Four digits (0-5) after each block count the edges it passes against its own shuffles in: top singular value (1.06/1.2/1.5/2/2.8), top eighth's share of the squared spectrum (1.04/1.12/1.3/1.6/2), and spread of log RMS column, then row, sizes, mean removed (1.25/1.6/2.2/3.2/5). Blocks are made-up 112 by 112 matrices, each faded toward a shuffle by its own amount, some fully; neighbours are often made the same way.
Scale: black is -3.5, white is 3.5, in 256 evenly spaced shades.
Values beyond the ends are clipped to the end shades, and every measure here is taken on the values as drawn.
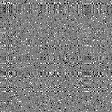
5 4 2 3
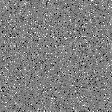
4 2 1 1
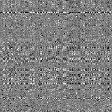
5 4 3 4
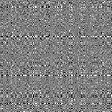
5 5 3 4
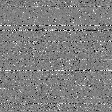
3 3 0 3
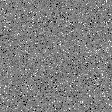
1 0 0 1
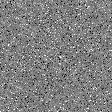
0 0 0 0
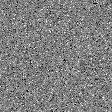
2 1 0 0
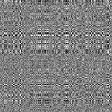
5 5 4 4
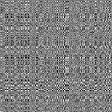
5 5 4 4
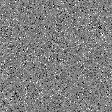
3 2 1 0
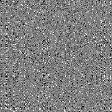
4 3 3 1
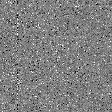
3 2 1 0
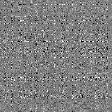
2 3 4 4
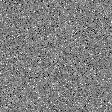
0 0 0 0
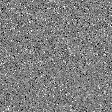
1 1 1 1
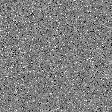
0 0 0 1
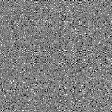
4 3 2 2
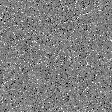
0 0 0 0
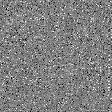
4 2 1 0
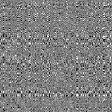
5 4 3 3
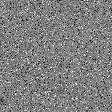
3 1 0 0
